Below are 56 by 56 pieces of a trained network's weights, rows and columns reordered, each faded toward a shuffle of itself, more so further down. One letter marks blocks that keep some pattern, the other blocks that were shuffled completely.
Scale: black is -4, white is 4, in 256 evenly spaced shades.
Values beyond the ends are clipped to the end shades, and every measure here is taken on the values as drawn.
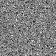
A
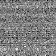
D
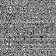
D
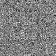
D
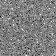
A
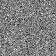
A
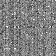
D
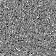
A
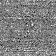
D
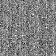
D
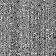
D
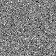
A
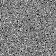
A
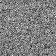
A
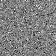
A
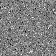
A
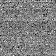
D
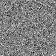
A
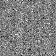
D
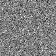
A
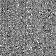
D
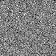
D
